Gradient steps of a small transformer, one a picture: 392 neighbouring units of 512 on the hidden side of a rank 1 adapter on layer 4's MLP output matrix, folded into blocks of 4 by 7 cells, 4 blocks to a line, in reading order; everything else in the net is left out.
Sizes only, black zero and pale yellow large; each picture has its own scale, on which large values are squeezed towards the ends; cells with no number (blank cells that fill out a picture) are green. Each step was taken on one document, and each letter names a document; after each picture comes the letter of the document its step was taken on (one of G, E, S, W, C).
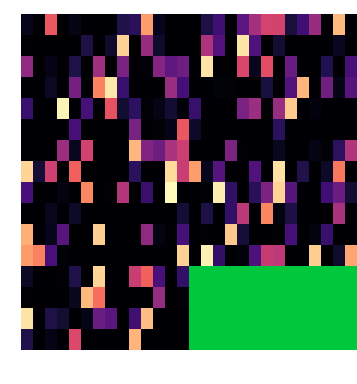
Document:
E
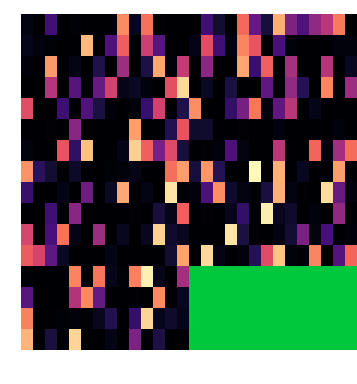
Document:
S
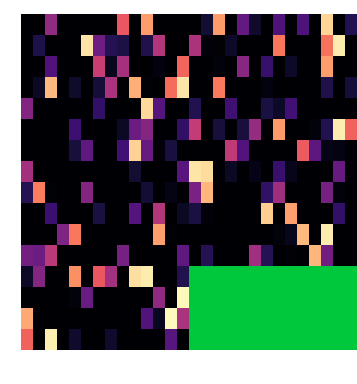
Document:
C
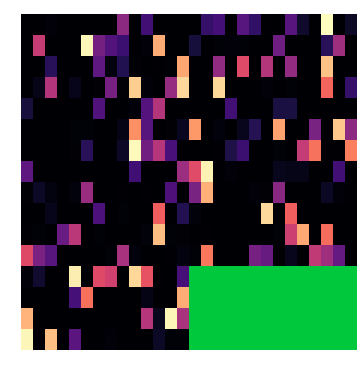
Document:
C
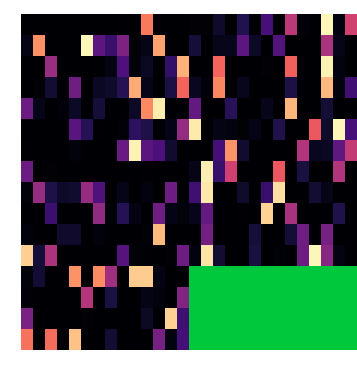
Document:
C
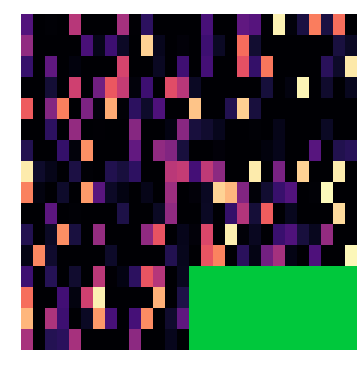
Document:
E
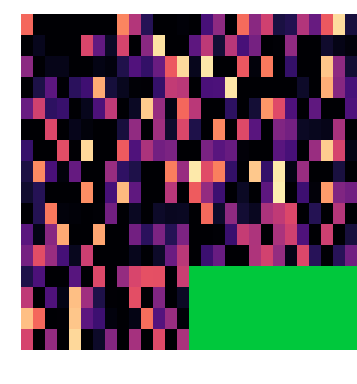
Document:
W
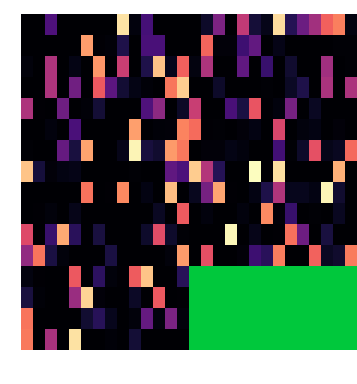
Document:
S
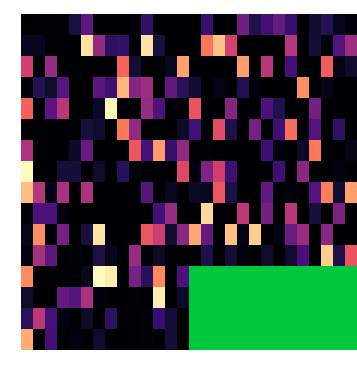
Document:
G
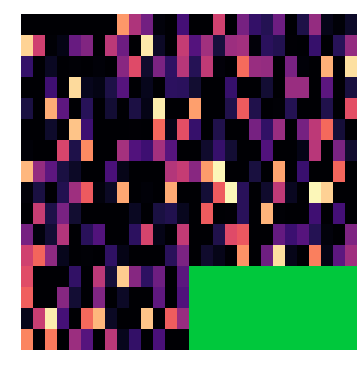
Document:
S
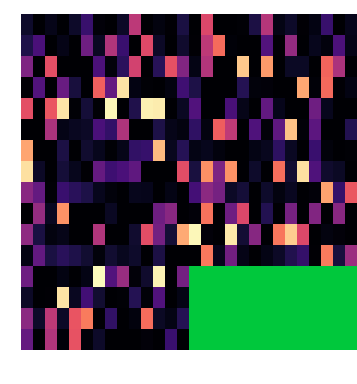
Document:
G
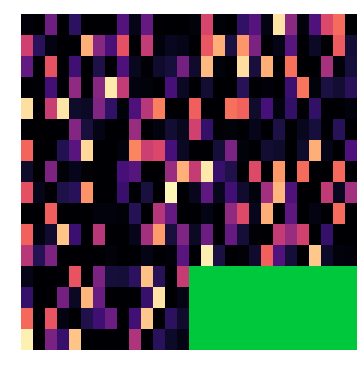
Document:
E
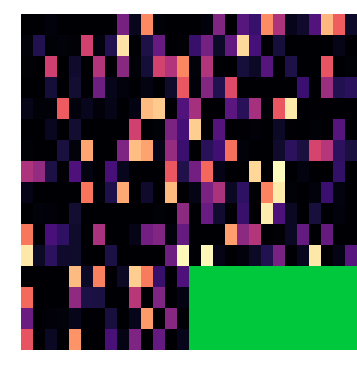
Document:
S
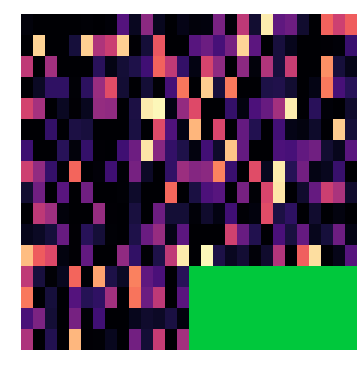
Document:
W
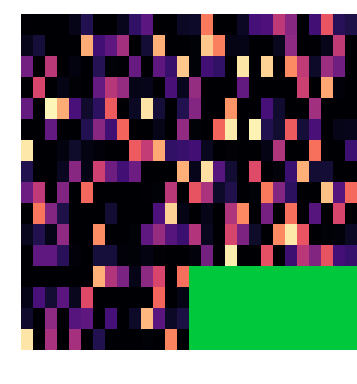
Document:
G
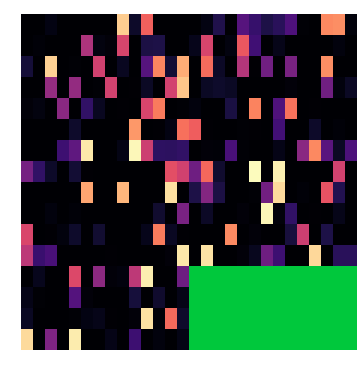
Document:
S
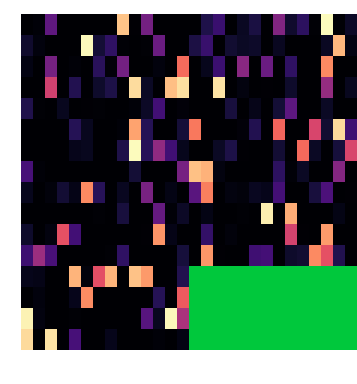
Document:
C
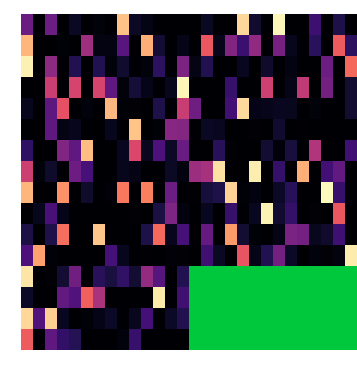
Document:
E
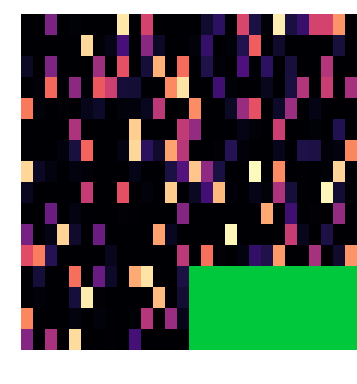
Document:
S
